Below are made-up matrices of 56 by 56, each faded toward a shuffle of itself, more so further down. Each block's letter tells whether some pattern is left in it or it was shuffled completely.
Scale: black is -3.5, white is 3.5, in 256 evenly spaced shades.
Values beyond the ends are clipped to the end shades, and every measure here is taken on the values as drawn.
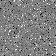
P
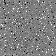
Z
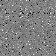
Z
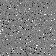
Z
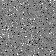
P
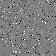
P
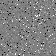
P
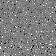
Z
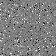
Z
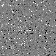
Z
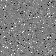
P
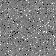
Z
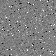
P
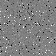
Z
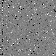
Z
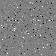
Z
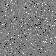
P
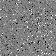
Z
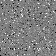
Z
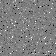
P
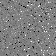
P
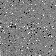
Z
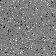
P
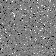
P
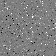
P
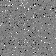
Z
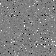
Z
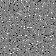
Z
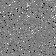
P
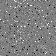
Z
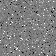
P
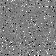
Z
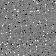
Z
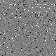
Z
